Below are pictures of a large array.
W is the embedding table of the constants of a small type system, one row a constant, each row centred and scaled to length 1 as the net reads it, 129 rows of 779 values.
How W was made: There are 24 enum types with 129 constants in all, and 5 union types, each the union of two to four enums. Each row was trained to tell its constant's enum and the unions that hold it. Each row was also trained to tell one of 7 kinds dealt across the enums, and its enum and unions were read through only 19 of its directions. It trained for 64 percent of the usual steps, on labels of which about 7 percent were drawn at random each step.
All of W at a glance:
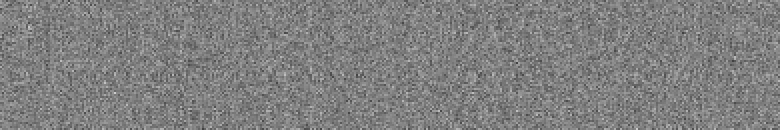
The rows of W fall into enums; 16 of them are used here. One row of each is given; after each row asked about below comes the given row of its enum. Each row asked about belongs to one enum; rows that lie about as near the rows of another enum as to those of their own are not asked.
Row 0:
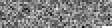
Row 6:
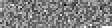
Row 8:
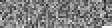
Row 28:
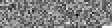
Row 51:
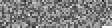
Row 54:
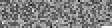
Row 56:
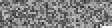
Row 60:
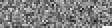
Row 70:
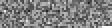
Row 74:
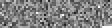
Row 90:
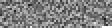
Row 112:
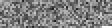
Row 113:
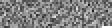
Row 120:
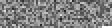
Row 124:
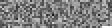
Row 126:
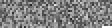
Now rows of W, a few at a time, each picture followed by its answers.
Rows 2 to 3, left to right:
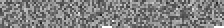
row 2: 120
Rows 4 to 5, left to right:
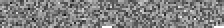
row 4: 126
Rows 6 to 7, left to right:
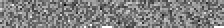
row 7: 60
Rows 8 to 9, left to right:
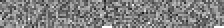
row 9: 60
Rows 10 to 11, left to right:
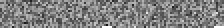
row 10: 126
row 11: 8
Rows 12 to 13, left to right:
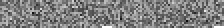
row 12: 90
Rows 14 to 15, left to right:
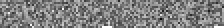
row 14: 120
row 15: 112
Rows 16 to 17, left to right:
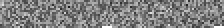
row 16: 120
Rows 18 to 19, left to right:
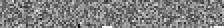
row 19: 113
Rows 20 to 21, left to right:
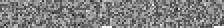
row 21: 6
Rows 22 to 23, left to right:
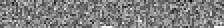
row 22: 0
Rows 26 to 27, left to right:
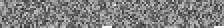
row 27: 120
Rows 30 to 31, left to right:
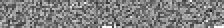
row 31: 126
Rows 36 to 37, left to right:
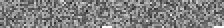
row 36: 51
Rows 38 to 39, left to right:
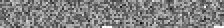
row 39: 28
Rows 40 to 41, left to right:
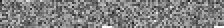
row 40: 28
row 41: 112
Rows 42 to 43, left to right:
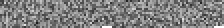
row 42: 0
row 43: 0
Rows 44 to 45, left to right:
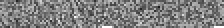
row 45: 70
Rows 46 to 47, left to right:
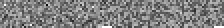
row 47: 54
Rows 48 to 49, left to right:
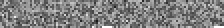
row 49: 113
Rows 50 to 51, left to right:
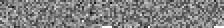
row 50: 8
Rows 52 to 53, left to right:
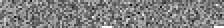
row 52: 6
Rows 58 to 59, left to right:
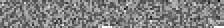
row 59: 74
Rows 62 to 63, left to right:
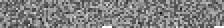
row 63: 6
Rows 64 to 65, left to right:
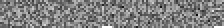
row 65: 0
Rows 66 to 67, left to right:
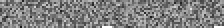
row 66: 126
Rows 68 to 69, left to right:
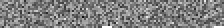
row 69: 8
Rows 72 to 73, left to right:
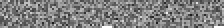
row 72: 74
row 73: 0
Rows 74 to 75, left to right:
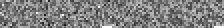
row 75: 74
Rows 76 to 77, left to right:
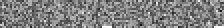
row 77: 51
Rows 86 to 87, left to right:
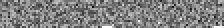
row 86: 90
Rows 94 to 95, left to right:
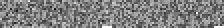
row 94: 126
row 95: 120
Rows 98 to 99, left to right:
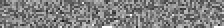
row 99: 90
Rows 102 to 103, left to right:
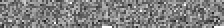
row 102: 112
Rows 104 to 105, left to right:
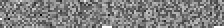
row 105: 70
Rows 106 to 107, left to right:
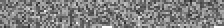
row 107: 70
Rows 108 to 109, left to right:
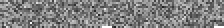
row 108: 90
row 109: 112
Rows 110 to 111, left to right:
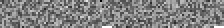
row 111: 90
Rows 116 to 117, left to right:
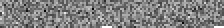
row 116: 70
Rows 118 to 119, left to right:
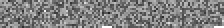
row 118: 113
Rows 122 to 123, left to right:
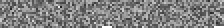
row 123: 112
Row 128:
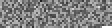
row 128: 70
